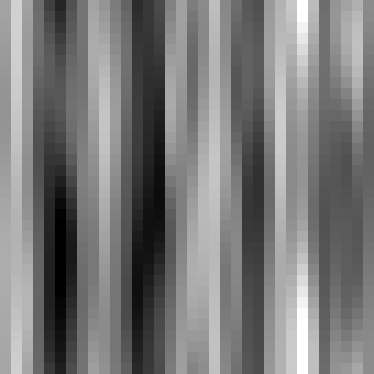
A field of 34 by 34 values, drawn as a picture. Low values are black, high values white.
Stripes running up and down repeat 4 times from left to right. The histogram is bell-shaped. The grain runs up and down.
